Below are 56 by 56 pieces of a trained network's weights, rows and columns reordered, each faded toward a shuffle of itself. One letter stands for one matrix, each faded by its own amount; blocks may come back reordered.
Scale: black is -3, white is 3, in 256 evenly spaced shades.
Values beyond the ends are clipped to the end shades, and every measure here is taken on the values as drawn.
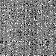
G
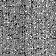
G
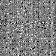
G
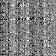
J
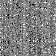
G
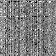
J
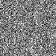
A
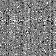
G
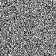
A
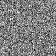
A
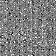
G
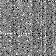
G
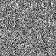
A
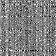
J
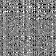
J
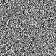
A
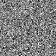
A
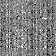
J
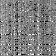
J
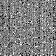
G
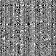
J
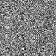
A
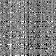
J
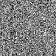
A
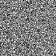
A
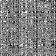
J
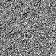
A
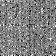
G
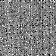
G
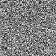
A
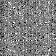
G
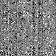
G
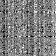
J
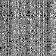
J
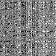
J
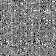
G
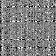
J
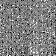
G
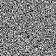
A
